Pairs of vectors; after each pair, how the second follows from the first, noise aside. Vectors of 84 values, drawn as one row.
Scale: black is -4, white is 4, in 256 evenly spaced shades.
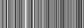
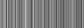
shrunk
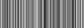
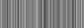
shrunk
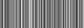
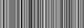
negated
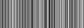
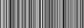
shuffled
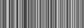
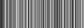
shuffled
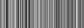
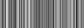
negated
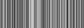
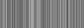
shrunk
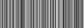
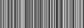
negated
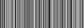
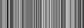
shuffled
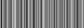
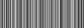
shuffled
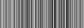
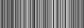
negated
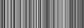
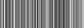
negated
